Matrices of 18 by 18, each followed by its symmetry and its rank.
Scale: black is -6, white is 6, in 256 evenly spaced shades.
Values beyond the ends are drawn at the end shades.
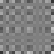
symmetric, rank one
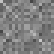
symmetric, rank three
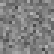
neither, full rank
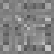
symmetric, rank three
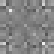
symmetric, rank three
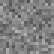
neither, full rank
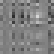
neither, rank two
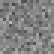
neither, full rank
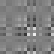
symmetric, rank one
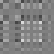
symmetric, rank one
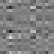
neither, rank two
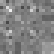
symmetric, rank three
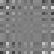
symmetric, rank one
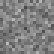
neither, full rank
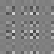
symmetric, rank one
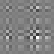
symmetric, rank one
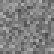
neither, full rank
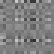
neither, rank two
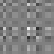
symmetric, rank one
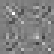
symmetric, rank three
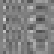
neither, rank two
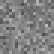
neither, full rank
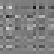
neither, rank two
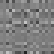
neither, rank two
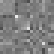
symmetric, rank three
